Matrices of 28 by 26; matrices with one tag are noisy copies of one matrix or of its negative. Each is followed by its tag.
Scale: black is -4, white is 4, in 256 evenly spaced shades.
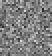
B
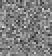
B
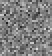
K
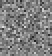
B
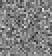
B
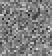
K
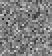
K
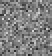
K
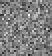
K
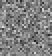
B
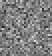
B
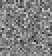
B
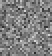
B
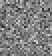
B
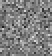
B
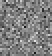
B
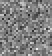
K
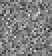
K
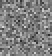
B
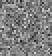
B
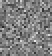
B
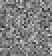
B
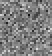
K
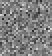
K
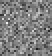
K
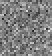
K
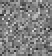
K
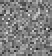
K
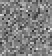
K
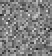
K
